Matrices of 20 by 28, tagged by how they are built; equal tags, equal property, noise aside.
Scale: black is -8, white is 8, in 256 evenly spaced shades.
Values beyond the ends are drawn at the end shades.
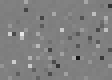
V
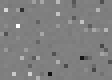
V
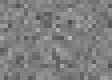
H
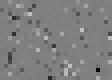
V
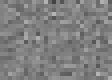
H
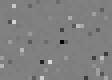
V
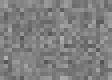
H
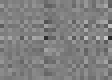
H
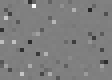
V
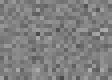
H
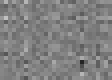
H
